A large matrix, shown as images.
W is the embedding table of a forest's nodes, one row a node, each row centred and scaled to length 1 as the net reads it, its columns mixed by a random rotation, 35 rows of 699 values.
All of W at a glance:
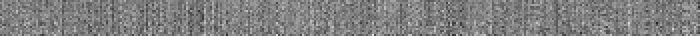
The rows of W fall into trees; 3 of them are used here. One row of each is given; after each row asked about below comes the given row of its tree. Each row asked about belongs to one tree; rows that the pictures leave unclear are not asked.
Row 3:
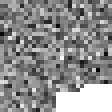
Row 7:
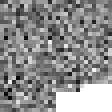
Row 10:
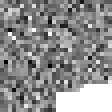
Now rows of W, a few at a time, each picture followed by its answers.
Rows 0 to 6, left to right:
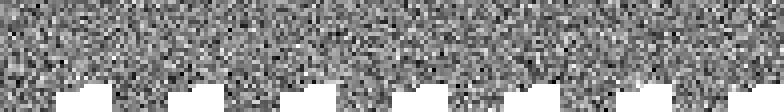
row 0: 10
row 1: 7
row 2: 7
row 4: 3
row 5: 10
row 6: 3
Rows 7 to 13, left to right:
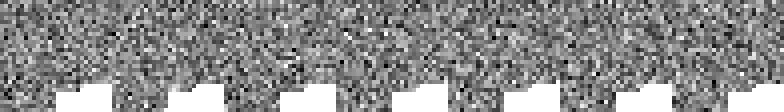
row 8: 3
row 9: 7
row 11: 10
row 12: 10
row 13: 3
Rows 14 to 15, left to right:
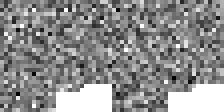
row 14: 3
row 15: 7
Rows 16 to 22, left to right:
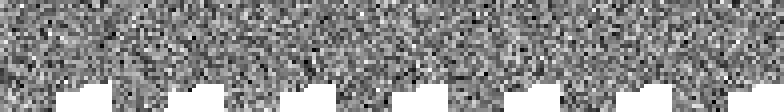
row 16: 10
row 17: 3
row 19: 7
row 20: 10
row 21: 3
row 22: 10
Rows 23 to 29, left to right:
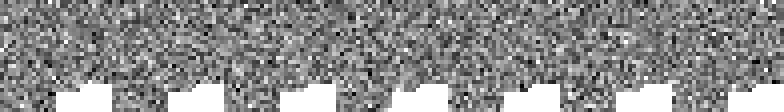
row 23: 10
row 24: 10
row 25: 10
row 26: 3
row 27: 3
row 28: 10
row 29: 3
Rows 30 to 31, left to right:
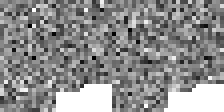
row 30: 3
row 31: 3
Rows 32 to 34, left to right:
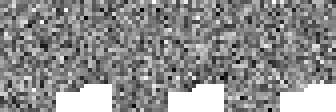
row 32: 3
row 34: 10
